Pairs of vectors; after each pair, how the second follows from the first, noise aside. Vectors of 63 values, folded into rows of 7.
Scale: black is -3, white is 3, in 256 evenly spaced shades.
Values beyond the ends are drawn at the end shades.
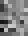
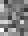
negated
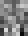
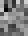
wrapped around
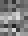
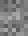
shrunk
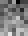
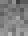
shrunk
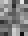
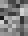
wrapped around
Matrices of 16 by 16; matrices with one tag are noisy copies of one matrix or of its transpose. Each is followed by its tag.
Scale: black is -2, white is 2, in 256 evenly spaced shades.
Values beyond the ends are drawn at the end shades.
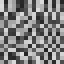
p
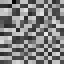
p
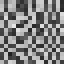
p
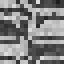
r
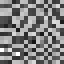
p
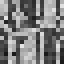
r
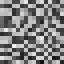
p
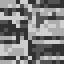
r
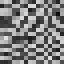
p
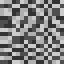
p
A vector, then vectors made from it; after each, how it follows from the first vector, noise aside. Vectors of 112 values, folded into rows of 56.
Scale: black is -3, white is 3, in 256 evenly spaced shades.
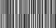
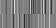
partly zeroed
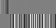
partly zeroed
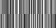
copied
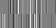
partly zeroed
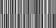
wrapped around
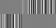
partly zeroed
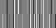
partly zeroed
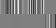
partly zeroed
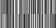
copied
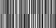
copied
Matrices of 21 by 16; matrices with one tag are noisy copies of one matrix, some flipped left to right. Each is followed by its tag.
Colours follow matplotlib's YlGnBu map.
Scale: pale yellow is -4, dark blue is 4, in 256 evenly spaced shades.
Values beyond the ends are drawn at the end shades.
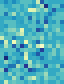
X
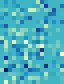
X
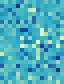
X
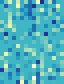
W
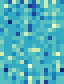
W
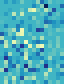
X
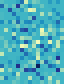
X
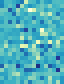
X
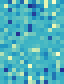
W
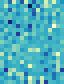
W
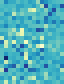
X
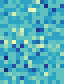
X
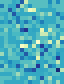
X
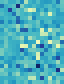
X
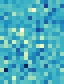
X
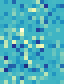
X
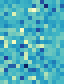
X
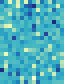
W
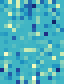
W
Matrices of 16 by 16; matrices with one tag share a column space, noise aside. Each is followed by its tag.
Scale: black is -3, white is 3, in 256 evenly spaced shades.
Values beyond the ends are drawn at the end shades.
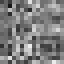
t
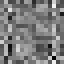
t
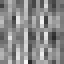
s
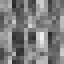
s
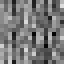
s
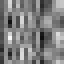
s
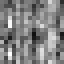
s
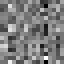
t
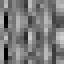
s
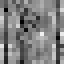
s
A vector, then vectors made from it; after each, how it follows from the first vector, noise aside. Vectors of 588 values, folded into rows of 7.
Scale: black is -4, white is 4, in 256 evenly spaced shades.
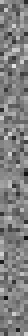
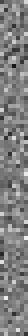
negated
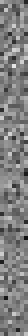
copied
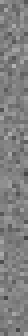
shrunk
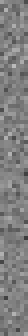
shrunk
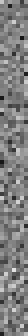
reversed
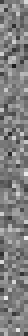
negated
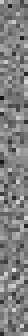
reversed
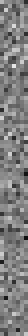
copied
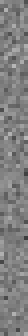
shrunk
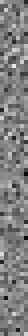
copied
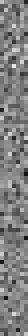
copied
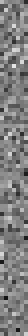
copied
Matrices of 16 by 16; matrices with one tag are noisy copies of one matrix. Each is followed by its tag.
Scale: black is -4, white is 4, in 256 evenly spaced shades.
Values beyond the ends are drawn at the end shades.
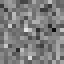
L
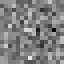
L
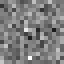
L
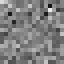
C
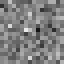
L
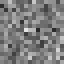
L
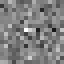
L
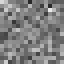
C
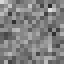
C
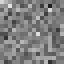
C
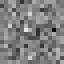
L
